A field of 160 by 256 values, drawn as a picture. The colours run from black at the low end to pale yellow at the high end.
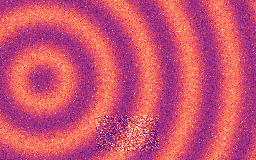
Average level on the scale: 60%. Slope: none. Odd patch: rougher, in the bottom middle. Rings: centred on the middle left. Odd rows or columns: none. Histogram: bell-shaped. Roughest part: bottom middle.
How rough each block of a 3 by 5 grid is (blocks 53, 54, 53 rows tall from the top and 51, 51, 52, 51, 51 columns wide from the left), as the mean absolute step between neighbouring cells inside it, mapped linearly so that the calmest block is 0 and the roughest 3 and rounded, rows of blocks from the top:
0 0 0 0 0 / 0 0 0 0 0 / 0 0 3 0 0
